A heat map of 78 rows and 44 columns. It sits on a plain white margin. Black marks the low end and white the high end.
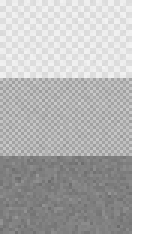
The table splits into 3 rows of 1 panel. Panel 1,1: very high, checkered, faint in contrast. Panel 2,1: high, checkered. Panel 3,1: middling, fine-grained, faint in contrast.
